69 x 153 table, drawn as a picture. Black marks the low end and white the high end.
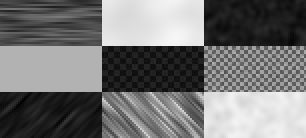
The table splits into 3 rows of 3 panels. Panel 1,1: low, streaked across. Panel 1,2: very high, smooth, faint in contrast. Panel 1,3: very low, blotchy, faint in contrast. Panel 2,1: high, flat. Panel 2,2: very low, checkered, faint in contrast. Panel 2,3: middling, checkered, strong in contrast. Panel 3,1: very low, slanting up to the right, faint in contrast. Panel 3,2: middling, slanting down to the right, strong in contrast. Panel 3,3: very high, blotchy, faint in contrast.
